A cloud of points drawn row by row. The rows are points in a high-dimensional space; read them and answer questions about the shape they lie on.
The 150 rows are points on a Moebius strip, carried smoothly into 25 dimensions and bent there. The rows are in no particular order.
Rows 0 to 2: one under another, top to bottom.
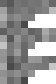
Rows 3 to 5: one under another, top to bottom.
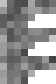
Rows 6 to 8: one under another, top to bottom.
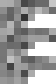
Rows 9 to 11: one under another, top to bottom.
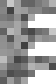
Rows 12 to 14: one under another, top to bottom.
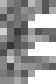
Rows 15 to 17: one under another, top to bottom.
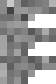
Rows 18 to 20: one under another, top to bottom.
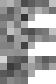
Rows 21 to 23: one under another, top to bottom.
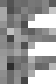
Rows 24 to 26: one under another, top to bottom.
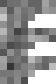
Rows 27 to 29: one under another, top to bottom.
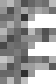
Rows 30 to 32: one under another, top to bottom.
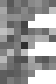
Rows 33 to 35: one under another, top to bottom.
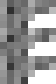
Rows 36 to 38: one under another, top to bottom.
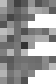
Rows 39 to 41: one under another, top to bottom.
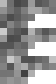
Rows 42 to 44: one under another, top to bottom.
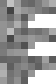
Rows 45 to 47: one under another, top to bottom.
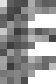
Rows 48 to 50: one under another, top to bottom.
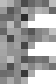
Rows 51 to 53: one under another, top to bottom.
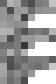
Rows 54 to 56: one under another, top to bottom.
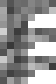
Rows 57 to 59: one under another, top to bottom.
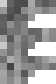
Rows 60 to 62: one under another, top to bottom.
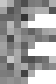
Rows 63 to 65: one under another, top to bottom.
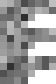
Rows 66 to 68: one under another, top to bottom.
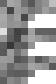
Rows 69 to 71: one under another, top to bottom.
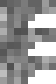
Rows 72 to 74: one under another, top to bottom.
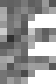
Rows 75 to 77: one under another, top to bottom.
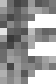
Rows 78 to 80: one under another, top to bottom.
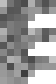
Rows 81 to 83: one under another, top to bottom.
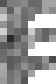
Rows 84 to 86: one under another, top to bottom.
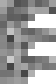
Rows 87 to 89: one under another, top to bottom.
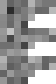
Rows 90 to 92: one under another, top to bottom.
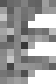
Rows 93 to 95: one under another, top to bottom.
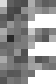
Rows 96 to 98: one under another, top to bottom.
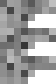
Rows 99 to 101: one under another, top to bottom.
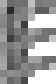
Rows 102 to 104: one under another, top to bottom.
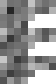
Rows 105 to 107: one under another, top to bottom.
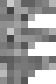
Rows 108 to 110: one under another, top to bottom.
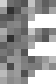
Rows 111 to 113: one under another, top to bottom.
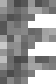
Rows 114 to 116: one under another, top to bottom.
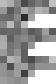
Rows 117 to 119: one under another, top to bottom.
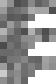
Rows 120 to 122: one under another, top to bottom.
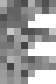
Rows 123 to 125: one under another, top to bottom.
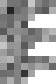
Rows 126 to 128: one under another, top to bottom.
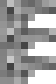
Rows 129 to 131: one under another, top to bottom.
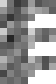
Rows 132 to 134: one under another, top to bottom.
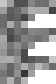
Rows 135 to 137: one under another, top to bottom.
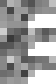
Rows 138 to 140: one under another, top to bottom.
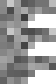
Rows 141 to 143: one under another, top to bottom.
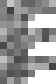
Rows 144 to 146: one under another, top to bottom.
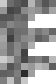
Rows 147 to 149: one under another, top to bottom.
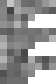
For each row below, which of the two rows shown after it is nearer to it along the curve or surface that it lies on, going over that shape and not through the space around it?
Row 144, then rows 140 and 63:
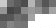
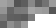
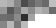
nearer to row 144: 140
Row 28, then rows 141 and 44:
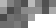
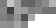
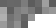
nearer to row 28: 44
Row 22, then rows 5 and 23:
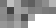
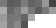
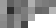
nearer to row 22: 5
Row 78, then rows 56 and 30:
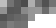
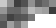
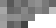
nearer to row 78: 56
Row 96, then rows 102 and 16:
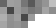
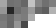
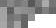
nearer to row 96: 16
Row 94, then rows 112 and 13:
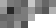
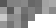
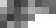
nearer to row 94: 13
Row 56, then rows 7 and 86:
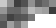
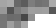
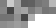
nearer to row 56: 7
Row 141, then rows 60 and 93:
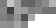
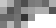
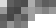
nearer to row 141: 60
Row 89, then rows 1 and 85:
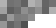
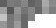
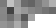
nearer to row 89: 1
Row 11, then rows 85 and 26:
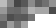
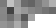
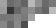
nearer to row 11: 85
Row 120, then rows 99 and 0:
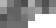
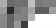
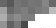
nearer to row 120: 99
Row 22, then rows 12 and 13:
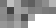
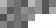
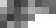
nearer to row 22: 13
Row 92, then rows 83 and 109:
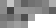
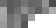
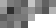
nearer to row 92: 83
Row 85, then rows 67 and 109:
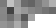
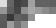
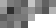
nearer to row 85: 67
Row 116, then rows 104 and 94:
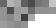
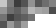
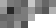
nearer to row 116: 104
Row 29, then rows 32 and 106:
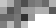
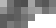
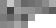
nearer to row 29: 106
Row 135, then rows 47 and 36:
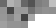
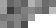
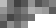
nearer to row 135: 36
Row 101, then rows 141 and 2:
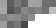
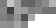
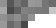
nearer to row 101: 2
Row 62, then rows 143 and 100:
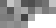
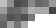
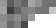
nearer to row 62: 143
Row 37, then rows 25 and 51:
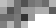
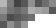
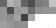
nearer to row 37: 25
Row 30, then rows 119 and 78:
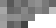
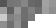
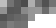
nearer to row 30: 119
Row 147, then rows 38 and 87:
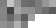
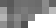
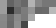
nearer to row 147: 38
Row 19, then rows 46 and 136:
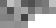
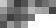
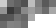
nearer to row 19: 46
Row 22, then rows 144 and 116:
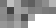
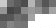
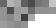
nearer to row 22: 116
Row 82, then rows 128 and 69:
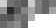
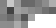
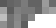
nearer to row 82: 69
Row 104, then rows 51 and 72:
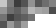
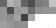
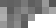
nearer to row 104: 51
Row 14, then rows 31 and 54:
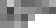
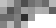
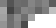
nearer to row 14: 31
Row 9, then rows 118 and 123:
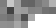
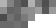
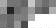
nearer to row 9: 118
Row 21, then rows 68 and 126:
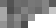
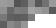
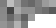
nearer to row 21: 126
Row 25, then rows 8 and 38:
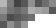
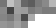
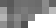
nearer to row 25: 8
